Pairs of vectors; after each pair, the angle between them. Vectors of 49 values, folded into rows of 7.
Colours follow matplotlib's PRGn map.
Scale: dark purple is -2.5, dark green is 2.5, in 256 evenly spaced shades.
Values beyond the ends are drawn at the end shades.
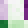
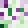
partly aligned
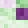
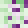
orthogonal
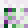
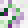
orthogonal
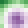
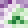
nearly opposite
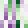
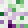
partly aligned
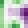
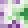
nearly opposite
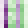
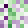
partly aligned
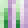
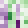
nearly opposite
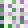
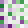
nearly opposite
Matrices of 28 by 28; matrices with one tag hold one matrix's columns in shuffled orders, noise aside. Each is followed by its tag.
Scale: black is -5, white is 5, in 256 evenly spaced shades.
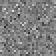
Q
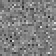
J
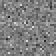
J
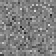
Q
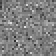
J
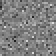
J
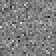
J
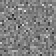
Q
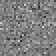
J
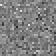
Q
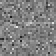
J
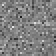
J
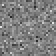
J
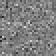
J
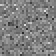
Q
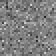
J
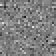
J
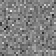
Q
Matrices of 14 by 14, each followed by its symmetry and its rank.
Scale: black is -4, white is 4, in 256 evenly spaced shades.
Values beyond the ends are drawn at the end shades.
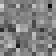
neither, rank three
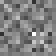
symmetric, rank three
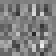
neither, rank two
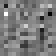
neither, rank three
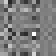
neither, rank two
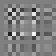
symmetric, rank one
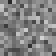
neither, full rank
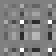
symmetric, rank one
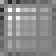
symmetric, rank one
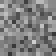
neither, full rank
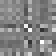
symmetric, rank three
